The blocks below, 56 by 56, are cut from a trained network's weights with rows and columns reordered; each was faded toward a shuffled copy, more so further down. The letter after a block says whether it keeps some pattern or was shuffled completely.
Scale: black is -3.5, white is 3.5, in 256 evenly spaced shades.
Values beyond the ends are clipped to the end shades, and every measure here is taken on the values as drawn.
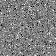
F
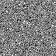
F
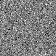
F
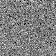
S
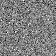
F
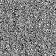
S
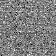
S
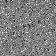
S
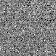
S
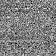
S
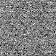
S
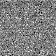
S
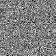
S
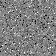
F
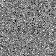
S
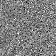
F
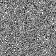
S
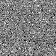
S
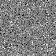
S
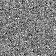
F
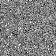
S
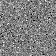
F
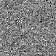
S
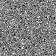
F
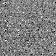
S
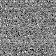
S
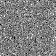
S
